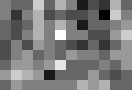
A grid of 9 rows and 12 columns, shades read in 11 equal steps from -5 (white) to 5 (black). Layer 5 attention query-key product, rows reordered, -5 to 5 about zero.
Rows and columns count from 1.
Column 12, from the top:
1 0 -1 -3 -1 -1 -1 1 1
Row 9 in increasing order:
-2 -2 -1 -1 0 0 0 0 0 1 1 1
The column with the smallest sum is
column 4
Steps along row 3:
up down down up down up up down same down down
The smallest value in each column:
-1 -3 -2 -3 -1 -5 -1 -2 -1 -2 -3 -3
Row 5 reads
2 0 2 -1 0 1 2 3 1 3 1 -1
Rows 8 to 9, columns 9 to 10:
-1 1 | -1 -2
